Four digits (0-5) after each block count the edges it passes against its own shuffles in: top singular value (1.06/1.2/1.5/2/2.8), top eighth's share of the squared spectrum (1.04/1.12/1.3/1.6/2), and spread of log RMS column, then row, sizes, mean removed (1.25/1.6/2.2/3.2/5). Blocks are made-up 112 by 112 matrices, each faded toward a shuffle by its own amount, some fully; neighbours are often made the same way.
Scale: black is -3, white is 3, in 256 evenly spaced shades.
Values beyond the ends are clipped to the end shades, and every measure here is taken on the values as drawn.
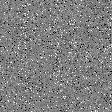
2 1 1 0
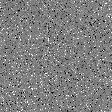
1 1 0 0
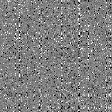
4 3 3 2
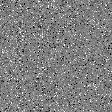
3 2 1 0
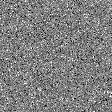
0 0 0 0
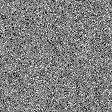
0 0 0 0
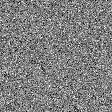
0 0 0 0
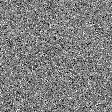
0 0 0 0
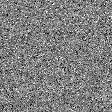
0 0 0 0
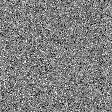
0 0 0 0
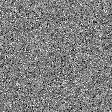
0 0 0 0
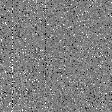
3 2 2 1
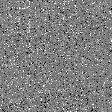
1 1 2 0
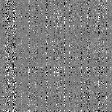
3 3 4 3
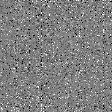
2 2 2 1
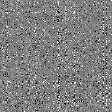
2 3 3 2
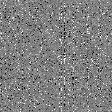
2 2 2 2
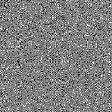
4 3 2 1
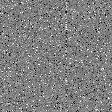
2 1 0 0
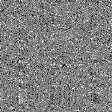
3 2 2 1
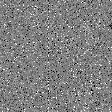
3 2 1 0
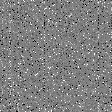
3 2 1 0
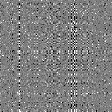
5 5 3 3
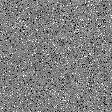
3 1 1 0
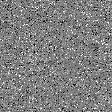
3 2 1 0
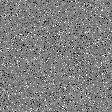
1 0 0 0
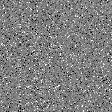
3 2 1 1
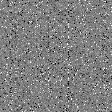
3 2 1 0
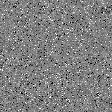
3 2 1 0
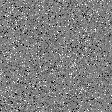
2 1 0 0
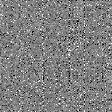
4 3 2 1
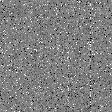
3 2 1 0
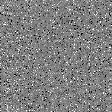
3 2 1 0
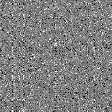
4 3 2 1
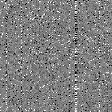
4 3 2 1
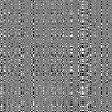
5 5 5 4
